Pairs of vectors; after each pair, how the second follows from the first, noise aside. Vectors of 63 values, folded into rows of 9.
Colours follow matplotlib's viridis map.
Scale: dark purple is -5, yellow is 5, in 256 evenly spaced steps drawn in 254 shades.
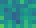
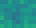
shrunk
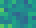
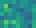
wrapped around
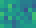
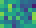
scaled up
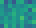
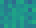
shrunk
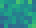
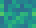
wrapped around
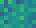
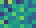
scaled up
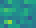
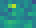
wrapped around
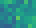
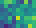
scaled up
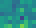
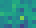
negated
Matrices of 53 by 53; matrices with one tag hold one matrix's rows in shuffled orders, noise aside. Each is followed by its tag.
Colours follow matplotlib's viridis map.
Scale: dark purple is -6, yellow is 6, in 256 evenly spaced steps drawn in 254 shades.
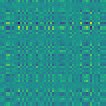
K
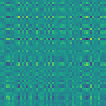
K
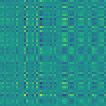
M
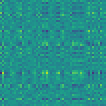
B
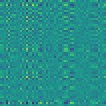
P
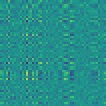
P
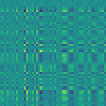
M
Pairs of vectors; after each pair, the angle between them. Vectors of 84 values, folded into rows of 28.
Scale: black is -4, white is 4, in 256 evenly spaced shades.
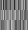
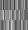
nearly parallel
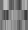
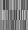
partly opposed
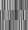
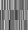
nearly parallel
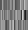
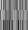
orthogonal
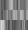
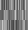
partly aligned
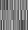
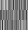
nearly opposite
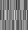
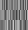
partly opposed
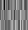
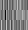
orthogonal
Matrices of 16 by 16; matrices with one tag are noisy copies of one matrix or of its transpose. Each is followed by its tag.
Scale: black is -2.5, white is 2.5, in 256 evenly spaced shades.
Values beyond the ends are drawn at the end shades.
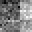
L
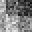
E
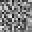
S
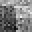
E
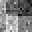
E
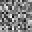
S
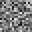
S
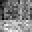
L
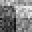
E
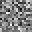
S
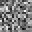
S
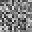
S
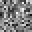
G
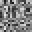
G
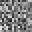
S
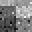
E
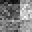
L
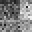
L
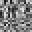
G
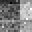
L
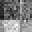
L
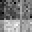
L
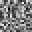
G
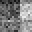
L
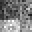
L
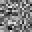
G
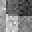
E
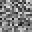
S
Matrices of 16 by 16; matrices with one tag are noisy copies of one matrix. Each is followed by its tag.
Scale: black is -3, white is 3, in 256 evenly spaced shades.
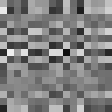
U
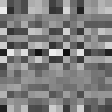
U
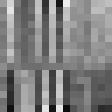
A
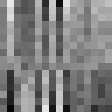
A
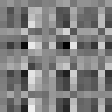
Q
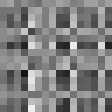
Q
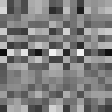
U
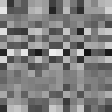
U
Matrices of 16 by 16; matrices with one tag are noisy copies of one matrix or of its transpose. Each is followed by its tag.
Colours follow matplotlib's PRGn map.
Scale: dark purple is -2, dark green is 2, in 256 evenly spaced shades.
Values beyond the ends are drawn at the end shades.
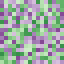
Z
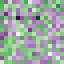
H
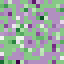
H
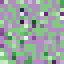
Z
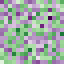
Z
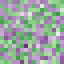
Z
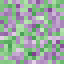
H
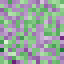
Z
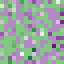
H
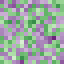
Z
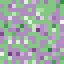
H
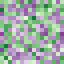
H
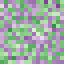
Z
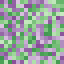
Z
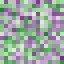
H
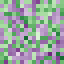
H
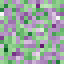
H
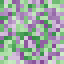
H
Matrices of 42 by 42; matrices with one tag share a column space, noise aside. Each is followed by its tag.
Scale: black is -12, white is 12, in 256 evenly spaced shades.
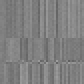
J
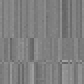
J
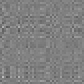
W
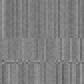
J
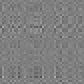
W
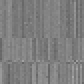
J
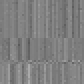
J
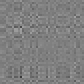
W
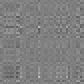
W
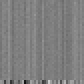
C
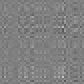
W
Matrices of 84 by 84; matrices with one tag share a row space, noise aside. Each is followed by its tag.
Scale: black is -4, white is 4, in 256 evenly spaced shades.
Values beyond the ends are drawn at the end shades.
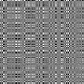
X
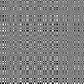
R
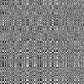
R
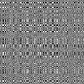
R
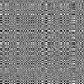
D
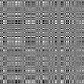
X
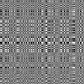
D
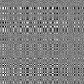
R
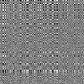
R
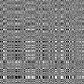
X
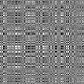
X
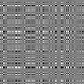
X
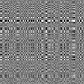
D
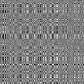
R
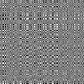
R
